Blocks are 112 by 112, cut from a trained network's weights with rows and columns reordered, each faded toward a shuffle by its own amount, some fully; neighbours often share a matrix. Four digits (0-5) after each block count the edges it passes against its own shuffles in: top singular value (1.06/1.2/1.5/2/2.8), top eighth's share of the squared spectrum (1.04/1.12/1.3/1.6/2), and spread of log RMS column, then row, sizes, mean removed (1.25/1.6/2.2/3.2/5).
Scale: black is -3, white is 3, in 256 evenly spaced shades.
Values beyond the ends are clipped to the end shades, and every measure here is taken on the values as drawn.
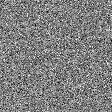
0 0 0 0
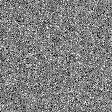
0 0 0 0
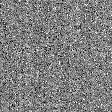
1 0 0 0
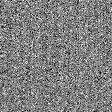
2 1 0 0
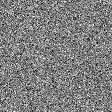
2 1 0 0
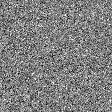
1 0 0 0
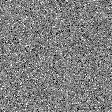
0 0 0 0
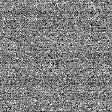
3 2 2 0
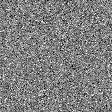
0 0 0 0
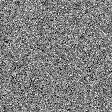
0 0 0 0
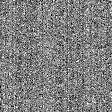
3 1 0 0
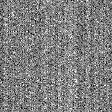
3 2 0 2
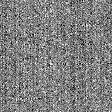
3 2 0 2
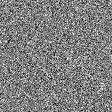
1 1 0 0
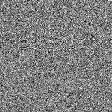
3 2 0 1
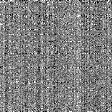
4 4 1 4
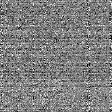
4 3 3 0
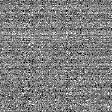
4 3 3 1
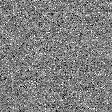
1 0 0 0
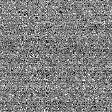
3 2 2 0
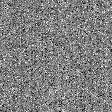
1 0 0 0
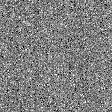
1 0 0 0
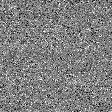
1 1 0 0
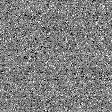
2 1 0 0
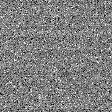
1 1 1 0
